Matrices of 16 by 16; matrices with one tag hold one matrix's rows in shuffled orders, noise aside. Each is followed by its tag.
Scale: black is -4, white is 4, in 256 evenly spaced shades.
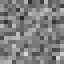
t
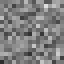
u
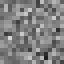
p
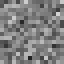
t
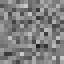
p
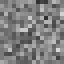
p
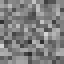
u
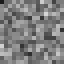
u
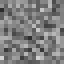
u
